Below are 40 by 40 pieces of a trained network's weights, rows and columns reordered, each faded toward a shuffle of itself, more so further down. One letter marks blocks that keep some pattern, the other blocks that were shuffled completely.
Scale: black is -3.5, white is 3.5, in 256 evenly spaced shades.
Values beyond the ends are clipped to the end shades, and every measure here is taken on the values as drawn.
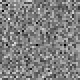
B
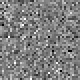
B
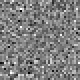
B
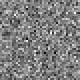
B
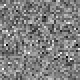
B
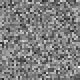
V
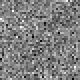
V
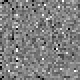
B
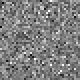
V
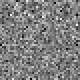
V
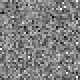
B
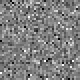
B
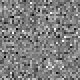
B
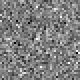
V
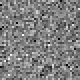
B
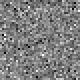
V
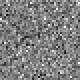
V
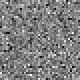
B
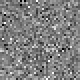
B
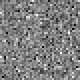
V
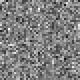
V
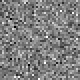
V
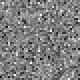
V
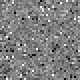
V
